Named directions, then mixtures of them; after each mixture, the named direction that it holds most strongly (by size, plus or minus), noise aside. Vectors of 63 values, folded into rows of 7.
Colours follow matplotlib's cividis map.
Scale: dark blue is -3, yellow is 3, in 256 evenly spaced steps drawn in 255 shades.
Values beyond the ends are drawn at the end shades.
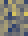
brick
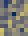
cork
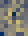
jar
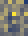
brick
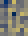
cork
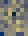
jar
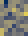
brick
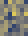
brick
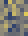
brick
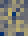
jar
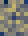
jar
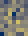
jar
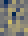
jar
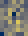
jar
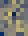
jar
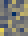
cork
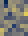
brick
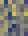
brick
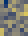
cork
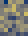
brick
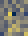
brick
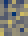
cork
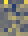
brick
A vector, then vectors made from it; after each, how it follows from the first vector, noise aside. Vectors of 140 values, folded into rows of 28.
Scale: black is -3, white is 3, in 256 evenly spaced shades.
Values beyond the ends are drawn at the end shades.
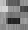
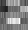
negated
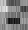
copied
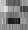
copied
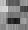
copied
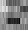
copied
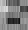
copied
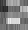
negated
